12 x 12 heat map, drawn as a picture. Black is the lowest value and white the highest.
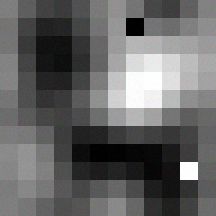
Neither half mirrors the other. On average the colour sits 40% of the way up the scale. Two lone cells stand out: one far higher and one far lower than their neighbours. The field is mottled with small blotches. No row or column stands out.
